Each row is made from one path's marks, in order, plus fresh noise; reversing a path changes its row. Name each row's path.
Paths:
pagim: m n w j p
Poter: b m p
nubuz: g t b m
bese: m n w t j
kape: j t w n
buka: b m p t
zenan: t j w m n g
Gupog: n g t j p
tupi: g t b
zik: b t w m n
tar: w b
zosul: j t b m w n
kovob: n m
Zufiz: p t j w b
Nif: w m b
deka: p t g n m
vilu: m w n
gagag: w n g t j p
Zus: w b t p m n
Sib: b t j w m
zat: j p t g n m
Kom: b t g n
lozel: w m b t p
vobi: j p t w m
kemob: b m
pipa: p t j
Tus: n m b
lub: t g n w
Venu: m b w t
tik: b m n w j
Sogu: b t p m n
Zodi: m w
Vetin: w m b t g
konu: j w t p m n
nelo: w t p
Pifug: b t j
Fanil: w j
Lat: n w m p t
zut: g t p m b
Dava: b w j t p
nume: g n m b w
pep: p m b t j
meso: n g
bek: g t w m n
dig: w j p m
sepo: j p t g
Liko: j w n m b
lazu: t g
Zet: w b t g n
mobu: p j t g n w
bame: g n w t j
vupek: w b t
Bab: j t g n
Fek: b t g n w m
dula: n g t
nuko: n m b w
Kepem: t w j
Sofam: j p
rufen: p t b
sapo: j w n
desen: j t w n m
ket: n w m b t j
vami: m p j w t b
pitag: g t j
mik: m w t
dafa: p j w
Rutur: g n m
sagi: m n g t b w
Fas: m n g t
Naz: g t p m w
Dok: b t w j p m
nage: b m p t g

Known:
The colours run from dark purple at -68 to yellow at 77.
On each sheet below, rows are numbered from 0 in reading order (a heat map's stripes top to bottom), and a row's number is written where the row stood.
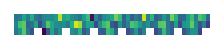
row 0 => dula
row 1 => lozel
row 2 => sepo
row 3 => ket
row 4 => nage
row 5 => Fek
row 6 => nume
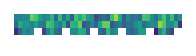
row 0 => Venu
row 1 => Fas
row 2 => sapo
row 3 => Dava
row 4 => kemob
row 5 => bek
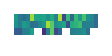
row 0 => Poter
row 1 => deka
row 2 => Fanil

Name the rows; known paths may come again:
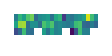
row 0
konu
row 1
Sofam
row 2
Zus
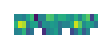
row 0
sepo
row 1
vilu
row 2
vobi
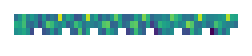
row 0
meso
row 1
nage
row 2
rufen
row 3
zosul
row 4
Fek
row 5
Venu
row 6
Dok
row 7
lozel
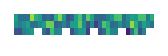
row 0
Poter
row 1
Dava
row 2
nume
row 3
vupek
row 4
nelo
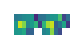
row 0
pitag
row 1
Gupog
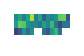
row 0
vami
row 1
tik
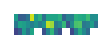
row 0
buka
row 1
zenan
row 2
bese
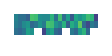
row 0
kemob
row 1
Fas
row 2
Liko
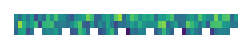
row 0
lazu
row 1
Fanil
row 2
ket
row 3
nuko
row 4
Zodi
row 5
desen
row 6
Vetin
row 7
dig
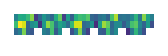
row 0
mobu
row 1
pipa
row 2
gagag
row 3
Zufiz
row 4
sagi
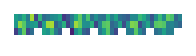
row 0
deka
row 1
Bab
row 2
bek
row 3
dula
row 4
kape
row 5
dafa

